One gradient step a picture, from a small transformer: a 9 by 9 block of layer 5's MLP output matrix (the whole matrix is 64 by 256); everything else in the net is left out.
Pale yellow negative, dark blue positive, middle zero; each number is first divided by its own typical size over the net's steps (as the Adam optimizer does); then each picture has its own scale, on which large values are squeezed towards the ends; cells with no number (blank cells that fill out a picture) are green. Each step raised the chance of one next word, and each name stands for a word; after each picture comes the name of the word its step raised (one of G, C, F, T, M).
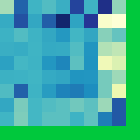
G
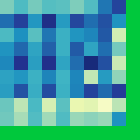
G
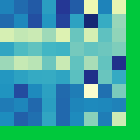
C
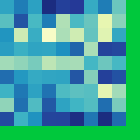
C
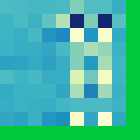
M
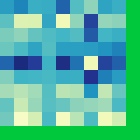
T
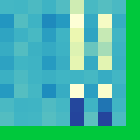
G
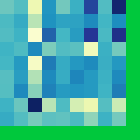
G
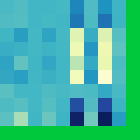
T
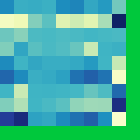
M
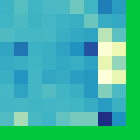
T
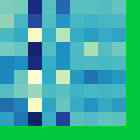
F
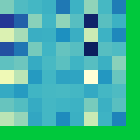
M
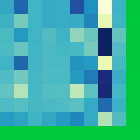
C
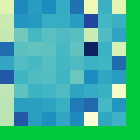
C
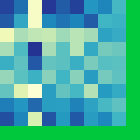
C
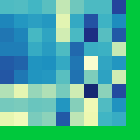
T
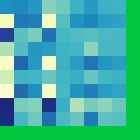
G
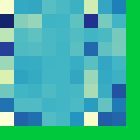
M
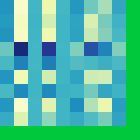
F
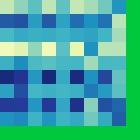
F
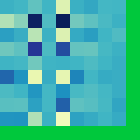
M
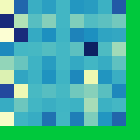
M
